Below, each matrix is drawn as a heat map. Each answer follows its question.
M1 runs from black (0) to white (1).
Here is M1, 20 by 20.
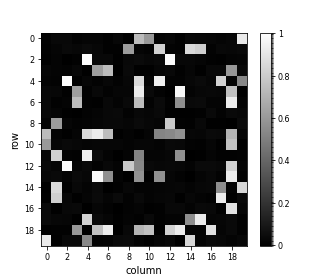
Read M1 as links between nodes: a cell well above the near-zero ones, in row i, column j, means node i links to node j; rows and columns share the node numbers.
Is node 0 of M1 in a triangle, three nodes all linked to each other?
no
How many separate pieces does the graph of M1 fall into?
2
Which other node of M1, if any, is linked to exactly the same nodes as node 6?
node 5
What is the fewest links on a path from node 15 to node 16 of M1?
5
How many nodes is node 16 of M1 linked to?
1
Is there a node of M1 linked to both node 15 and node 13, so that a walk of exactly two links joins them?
no
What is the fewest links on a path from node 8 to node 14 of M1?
2
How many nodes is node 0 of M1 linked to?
3
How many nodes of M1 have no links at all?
1
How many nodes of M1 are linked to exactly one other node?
1
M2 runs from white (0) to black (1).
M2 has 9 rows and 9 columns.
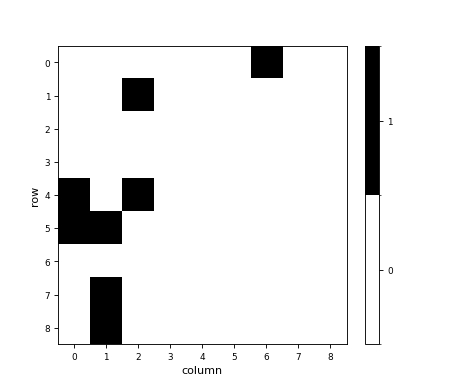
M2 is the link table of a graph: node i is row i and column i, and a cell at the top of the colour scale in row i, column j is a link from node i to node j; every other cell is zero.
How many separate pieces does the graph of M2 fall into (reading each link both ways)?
2
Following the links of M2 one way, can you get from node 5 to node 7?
no
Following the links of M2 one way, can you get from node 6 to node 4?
no
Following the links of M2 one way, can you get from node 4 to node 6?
yes
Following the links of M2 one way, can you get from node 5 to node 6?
yes
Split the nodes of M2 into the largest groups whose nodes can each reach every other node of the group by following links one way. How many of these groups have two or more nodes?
0
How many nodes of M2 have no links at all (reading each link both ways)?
1
